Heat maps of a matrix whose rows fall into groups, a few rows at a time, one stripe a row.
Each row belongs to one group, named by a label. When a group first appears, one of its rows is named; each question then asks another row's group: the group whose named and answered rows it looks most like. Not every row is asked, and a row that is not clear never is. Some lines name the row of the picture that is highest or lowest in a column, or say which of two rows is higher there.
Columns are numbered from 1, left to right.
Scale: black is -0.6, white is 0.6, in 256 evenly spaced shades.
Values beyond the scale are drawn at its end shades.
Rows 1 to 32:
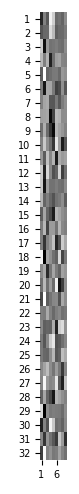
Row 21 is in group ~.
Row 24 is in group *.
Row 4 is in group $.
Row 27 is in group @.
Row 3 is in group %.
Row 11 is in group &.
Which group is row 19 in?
~
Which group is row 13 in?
%
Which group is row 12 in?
%
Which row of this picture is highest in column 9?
27
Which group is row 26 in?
@
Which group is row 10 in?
@
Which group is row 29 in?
%
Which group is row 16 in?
~
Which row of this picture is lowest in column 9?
31
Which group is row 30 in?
*
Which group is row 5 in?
~
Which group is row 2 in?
*
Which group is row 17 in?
&
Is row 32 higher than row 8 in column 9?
No
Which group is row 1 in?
*
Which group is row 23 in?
&
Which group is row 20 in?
@
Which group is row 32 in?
~
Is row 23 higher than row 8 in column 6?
No
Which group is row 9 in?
$
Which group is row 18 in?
%
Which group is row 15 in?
$
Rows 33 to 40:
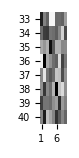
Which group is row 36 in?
%
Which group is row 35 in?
$
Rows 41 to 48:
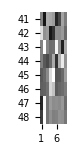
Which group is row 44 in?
&
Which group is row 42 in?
$
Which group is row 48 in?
~
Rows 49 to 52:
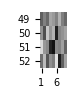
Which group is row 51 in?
$
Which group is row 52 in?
@
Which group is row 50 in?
&
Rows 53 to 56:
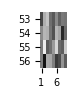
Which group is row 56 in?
&
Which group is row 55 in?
@
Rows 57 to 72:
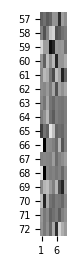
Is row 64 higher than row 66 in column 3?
Yes
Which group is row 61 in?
@
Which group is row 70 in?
%
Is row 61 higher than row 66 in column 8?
No
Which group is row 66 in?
%
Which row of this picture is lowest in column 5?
59
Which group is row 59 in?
$
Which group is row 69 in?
@
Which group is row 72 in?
&
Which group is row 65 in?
*
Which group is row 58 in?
*
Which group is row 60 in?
&
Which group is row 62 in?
&
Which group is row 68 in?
%
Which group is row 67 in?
&
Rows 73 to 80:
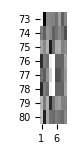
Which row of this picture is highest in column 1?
73
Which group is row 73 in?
%
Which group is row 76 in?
*
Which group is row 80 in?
%
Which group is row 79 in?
$
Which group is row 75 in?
$
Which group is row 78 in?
*
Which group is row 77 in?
*
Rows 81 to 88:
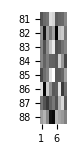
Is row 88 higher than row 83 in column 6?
Yes
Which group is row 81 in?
*
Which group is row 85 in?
*
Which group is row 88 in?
$
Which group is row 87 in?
&
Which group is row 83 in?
*
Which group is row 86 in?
%
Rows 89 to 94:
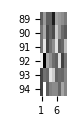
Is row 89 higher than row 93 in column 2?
Yes
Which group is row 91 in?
@
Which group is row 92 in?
%
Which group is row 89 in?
$
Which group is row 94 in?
~
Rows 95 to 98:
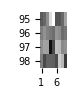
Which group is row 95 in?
*
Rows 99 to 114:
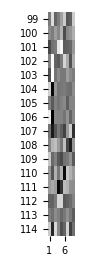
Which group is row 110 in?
&
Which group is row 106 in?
%
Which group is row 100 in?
&
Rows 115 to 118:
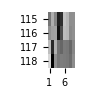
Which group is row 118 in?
%
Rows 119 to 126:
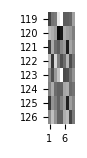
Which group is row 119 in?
*
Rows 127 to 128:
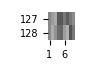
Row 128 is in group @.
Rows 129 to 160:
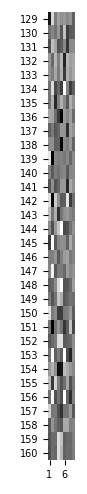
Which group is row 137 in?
~
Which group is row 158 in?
$
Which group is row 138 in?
$
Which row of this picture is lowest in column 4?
154
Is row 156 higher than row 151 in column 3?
No
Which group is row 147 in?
~
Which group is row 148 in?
*
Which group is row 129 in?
~
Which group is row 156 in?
@
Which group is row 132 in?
&
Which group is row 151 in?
&
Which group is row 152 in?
*
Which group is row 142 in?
%
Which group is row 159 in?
*
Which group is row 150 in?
$
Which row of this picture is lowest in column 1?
129
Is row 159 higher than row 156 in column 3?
Yes
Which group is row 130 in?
@
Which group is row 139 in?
%
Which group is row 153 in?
@
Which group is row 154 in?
$
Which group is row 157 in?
$
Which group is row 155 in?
%
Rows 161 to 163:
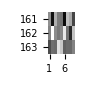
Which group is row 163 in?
*
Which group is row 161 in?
&
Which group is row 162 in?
@
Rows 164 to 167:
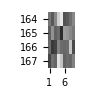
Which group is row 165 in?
$
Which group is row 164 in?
*
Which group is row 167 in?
*
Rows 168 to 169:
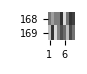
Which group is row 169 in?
%
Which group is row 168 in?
@
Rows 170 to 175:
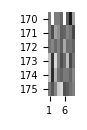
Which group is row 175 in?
*
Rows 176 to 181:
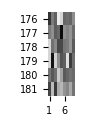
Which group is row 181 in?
~
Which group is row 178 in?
$
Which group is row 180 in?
*
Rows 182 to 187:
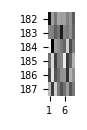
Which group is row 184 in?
%
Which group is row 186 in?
~
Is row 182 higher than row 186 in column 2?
No
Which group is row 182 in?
~
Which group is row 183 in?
$
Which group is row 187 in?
%
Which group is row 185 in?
@
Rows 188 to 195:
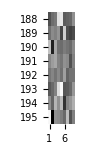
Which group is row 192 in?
@
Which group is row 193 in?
*
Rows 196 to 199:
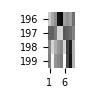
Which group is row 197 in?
*
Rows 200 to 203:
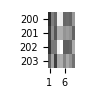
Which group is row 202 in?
*
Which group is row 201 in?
~
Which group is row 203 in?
~
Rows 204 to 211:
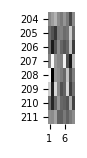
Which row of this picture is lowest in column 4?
211
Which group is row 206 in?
&
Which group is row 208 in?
%
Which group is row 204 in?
@
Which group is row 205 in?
&
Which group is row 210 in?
&
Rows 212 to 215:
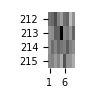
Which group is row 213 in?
$
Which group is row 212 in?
&
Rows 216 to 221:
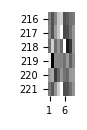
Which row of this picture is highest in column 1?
219
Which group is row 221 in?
*
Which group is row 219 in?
%
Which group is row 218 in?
@
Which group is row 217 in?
*
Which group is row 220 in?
~
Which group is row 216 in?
*
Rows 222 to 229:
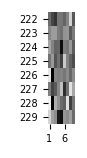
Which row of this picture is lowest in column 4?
229
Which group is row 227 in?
&
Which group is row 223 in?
@
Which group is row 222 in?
&
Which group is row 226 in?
%
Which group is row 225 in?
@
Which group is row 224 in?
$
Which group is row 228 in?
%
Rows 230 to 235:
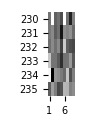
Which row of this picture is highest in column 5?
234
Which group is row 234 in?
%
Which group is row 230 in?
@
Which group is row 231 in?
$
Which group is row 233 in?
$
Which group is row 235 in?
$
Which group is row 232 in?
@
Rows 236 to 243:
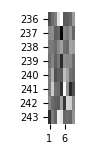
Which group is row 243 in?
*
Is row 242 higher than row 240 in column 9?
Yes
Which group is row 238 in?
&
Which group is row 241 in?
@
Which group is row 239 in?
$
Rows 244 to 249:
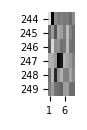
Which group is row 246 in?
~
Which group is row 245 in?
~
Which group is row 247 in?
$
